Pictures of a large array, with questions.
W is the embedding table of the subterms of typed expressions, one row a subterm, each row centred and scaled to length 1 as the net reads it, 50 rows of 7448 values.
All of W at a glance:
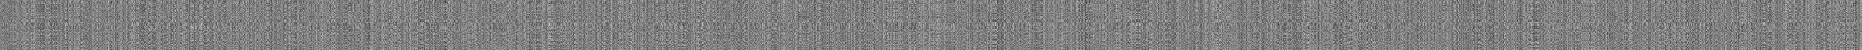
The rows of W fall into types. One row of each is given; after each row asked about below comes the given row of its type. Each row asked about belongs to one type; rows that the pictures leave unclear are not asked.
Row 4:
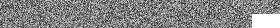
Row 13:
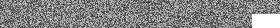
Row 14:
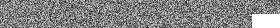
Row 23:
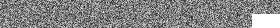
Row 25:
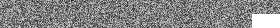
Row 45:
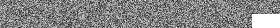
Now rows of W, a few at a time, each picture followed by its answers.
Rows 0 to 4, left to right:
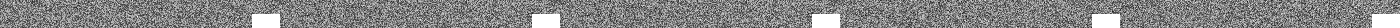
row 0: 13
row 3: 45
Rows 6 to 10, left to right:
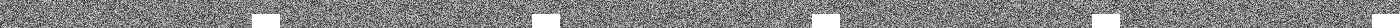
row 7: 13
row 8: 4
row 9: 4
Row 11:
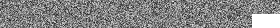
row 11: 23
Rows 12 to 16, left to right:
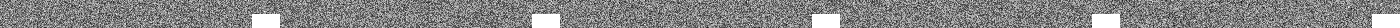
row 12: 14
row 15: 13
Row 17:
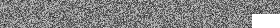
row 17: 14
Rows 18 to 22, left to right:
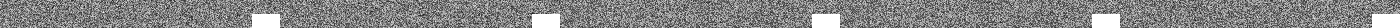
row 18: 23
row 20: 13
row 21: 13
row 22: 4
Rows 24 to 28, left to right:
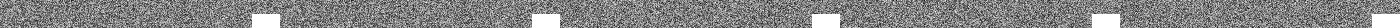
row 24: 25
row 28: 23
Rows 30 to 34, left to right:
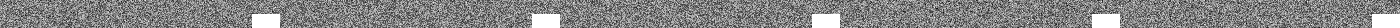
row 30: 45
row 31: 25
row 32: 13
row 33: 14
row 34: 14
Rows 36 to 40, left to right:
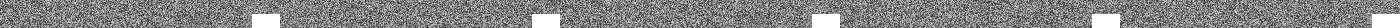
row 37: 14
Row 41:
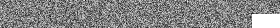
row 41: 45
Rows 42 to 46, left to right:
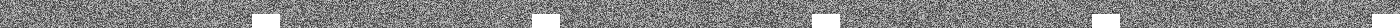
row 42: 4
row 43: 25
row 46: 4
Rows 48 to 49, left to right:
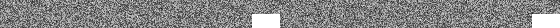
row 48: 13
